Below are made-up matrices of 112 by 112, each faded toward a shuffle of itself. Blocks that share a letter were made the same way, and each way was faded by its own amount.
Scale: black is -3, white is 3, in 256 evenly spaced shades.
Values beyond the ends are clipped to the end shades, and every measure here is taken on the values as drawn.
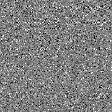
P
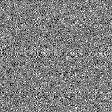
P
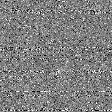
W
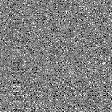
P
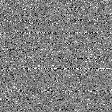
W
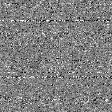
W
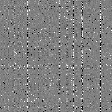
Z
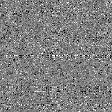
P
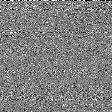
W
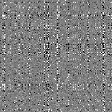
Z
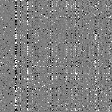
Z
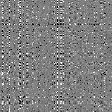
Z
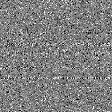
P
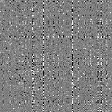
Z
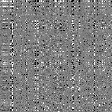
Z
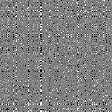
Z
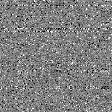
P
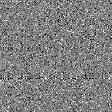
P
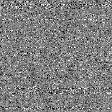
W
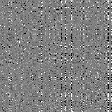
Z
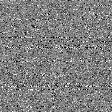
W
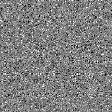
P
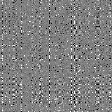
Z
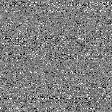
W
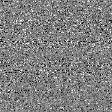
W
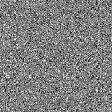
P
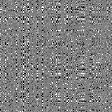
Z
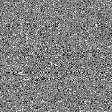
P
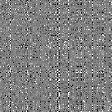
Z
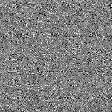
P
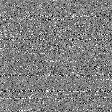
W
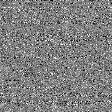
W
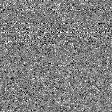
W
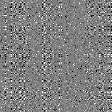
Z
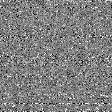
W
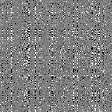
Z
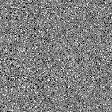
P
